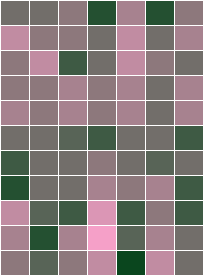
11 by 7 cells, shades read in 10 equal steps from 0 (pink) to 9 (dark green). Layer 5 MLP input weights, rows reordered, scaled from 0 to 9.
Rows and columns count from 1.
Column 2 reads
5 4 2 4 4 5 5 5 6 8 6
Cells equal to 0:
1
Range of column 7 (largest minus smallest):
4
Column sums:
47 54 51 43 49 50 54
